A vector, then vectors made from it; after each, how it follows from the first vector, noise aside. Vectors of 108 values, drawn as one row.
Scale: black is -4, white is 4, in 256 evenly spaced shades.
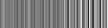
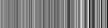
sign-scrambled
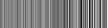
sign-scrambled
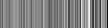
sign-scrambled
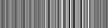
wrapped around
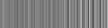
shrunk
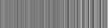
shrunk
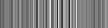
wrapped around
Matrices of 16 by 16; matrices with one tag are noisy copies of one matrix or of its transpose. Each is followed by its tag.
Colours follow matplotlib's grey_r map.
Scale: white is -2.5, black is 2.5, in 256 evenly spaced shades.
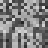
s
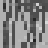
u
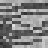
u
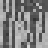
u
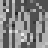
u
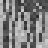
u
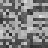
s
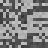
s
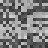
s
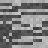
u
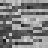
u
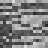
u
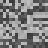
s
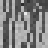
u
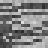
u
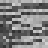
u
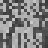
s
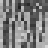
u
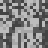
s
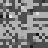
s
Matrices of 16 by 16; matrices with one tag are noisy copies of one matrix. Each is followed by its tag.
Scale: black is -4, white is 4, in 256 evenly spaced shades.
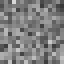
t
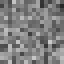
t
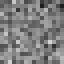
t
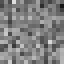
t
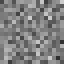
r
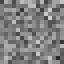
r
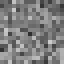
t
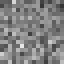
t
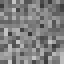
t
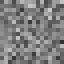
r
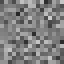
r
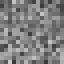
t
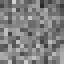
t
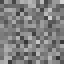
r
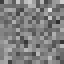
r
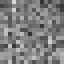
t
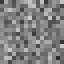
r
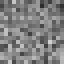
t
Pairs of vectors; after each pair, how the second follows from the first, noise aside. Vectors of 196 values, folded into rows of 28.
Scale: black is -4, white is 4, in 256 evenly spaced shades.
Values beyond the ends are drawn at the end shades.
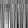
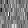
shuffled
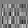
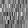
shuffled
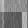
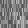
shuffled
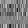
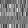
negated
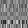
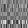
negated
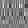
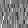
shuffled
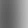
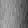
negated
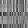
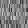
shuffled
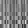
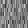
shuffled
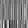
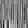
negated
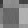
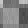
negated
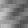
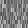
shuffled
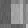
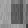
negated
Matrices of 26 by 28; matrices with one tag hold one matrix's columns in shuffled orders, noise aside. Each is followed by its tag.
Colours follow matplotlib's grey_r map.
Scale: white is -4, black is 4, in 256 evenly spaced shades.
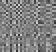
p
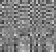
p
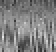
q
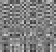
p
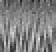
q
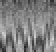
q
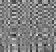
p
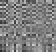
p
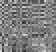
p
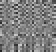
p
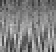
q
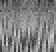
q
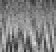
q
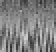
q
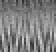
q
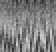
q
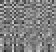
p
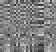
p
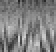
q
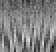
q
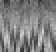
q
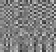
p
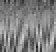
q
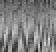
q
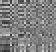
p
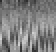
q
